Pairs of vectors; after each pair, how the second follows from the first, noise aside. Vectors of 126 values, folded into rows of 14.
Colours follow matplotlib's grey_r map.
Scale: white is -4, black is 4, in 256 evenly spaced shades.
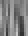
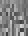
sign-scrambled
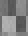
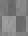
shrunk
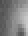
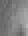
shrunk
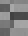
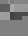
partly zeroed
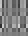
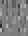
partly zeroed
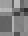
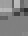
partly zeroed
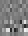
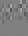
partly zeroed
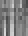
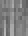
shrunk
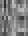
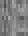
shrunk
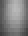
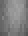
shrunk
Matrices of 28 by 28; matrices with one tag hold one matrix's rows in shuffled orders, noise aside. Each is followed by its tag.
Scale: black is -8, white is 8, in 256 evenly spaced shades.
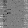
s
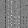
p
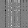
p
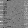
s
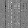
p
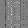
p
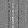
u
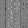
p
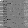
s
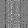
p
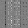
p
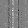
u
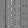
p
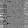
s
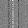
u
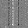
u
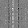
u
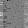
s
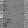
s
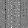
p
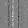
u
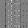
p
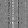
u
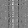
u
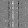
u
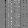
p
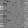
s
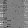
s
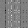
p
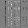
p
